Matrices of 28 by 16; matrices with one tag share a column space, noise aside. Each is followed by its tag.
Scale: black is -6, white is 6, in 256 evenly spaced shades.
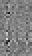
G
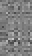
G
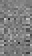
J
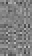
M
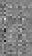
J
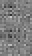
J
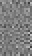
M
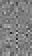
M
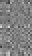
M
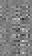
J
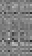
G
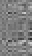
G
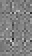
G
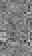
G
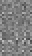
G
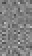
M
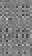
J
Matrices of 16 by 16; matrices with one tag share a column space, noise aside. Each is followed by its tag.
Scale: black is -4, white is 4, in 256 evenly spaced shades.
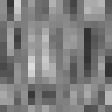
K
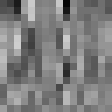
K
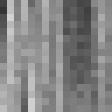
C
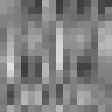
K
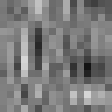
K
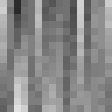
C
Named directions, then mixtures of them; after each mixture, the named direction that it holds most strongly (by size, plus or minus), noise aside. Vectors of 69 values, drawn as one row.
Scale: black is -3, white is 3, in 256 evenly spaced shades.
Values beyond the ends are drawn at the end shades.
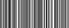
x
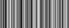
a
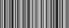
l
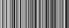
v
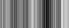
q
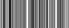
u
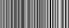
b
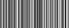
x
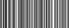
x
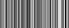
b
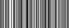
u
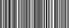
x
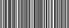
x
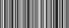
l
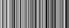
v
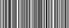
x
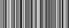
a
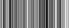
u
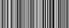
x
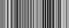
x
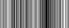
q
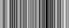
q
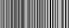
b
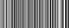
b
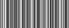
a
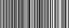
b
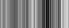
q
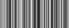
a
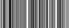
u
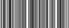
u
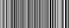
b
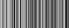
v
